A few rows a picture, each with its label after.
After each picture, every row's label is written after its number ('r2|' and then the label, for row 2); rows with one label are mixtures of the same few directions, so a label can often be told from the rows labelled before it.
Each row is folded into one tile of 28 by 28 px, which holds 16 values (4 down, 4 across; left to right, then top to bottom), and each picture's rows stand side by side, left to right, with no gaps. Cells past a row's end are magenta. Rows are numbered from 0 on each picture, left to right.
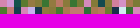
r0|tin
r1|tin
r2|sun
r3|sun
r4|tin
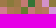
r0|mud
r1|sun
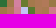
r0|sun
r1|mud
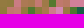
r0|tin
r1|mud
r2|sun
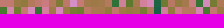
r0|tin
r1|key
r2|sun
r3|mud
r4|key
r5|tin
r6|mud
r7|key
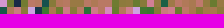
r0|sun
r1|tin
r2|tin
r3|mud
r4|sun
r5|mud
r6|key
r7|sun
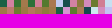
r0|key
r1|key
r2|key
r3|mud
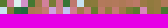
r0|sun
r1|sun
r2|mud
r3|tin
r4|sun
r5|mud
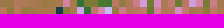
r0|tin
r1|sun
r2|mud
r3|sun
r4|mud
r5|key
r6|mud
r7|key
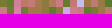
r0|tin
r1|sun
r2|mud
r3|mud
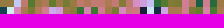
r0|tin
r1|sun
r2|mud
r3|key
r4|mud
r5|tin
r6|tin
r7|key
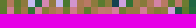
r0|key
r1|key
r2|key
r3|sun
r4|key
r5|sun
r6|mud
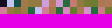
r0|key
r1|tin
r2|key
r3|tin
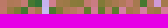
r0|sun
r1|tin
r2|sun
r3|tin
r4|tin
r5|sun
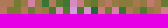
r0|tin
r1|sun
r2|tin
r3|tin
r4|tin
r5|mud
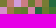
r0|sun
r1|mud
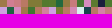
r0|key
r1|sun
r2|sun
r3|sun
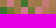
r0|mud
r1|tin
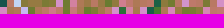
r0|sun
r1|sun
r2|key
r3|mud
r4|key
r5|tin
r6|sun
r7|mud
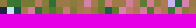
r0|key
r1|mud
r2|key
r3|sun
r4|tin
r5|key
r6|key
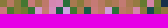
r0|mud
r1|mud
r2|key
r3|mud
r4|mud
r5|mud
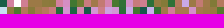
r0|sun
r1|sun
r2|tin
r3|mud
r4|tin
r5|key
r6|sun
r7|sun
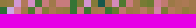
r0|tin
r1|key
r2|tin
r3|sun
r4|key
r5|tin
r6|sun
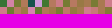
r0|key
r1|key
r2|key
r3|mud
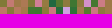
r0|key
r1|mud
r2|key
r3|key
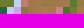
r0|tin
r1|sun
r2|tin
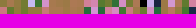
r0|mud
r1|key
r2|tin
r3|tin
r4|key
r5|key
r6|sun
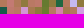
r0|mud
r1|tin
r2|sun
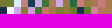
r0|tin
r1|key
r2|sun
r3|tin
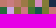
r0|tin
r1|mud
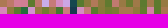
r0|sun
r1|sun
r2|tin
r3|mud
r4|sun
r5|key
